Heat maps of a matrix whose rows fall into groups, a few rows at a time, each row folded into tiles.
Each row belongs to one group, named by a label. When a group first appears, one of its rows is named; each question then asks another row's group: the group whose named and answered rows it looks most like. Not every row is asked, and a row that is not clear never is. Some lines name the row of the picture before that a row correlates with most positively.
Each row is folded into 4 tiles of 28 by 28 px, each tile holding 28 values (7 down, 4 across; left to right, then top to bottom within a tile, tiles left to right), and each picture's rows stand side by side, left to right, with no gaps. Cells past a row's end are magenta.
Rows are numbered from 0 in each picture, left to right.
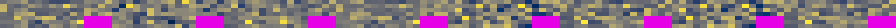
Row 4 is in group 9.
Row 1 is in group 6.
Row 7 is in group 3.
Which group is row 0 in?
3
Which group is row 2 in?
3
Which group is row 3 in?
3
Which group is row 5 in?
3
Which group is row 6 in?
9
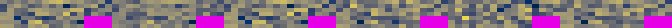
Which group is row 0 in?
6
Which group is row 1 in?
6
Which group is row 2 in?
6
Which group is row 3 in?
6
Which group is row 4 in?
9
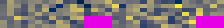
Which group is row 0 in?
9
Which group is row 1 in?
3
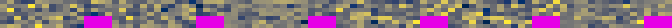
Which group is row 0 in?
9
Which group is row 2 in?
6
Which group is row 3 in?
3
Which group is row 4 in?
3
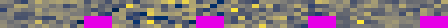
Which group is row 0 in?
6
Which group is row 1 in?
6
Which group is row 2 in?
9
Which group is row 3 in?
3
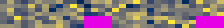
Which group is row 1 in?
3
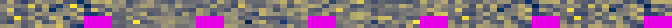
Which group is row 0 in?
9
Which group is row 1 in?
3
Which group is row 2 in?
6
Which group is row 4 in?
9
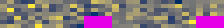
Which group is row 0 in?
9
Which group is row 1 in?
3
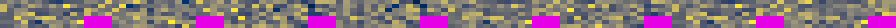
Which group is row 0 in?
3
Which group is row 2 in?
9
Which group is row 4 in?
3
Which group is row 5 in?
9
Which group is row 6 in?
3
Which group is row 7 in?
3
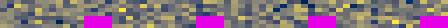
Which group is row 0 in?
6
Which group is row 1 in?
9
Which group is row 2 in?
9
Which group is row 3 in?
3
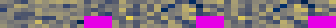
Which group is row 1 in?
9
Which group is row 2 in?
9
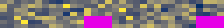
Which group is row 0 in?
3
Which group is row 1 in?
9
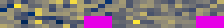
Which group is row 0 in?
6
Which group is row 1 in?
3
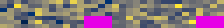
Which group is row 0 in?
6
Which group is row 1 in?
3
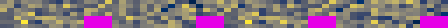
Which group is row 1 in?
9
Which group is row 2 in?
3
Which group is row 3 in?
6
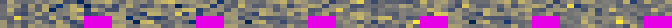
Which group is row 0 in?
9
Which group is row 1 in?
6
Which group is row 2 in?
6
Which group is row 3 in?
3
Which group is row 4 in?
6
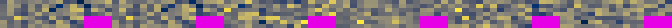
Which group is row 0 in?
9
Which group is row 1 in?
9
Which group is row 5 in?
6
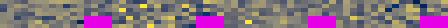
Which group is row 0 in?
6
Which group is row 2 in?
3
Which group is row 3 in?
9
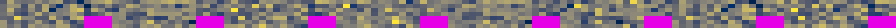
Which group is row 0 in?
9
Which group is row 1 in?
6
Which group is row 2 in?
9
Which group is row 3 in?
3
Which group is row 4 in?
6
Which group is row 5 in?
6
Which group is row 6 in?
9
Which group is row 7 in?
9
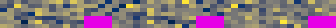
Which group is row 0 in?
6
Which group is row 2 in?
3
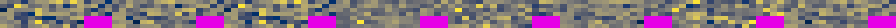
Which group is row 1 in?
6
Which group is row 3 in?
3
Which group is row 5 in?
6
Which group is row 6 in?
3
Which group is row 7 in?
6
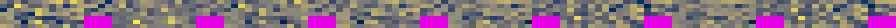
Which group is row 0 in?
6
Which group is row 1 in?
3
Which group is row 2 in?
6
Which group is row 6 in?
6
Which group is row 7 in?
9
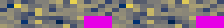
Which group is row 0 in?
6
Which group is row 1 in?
6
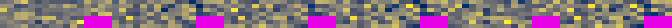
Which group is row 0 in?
3
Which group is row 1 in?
9
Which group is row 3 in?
9
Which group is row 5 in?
9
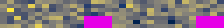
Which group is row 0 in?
9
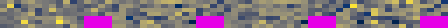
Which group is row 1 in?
6
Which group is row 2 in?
6
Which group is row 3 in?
6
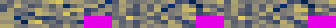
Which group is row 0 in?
6
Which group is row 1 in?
9
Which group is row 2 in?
9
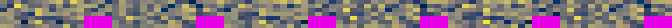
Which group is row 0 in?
6
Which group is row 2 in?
6
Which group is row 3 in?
9
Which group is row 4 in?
6
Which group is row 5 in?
9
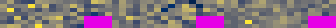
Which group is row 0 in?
9
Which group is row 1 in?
9
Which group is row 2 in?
3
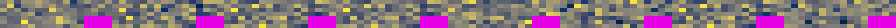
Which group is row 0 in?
3
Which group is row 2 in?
9
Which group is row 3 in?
9
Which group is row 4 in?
3
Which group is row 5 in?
6
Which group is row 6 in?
9
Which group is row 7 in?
6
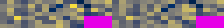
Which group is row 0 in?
9
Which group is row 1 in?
9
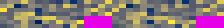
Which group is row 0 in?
3
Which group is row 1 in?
3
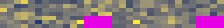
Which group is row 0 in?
3
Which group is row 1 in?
3
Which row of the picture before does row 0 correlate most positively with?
0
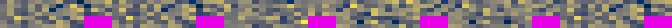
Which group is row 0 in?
9
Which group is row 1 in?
9
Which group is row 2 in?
3
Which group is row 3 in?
6
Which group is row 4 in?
6
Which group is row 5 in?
9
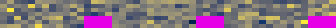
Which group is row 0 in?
9
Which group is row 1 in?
6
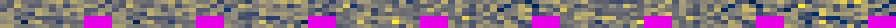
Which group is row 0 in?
6
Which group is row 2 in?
6
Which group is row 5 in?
3
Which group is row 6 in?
9
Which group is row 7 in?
6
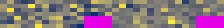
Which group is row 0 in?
9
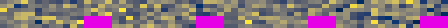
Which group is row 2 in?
3
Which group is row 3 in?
6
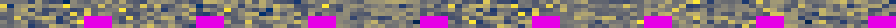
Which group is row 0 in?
3
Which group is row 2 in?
3
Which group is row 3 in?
6
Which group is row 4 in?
3
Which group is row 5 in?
3
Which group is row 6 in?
3
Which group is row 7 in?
6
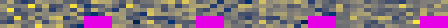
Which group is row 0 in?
9
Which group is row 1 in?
6
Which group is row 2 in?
6
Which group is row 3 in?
3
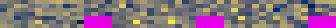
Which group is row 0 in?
6
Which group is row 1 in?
3
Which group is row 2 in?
9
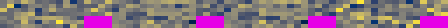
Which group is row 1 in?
6
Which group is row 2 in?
6
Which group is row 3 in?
3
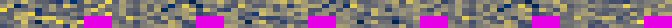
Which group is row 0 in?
3
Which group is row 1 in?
9
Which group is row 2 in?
6
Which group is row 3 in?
6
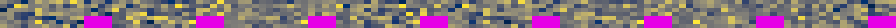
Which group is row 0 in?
6
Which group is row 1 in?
3
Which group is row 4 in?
6
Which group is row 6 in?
3
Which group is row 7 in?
9
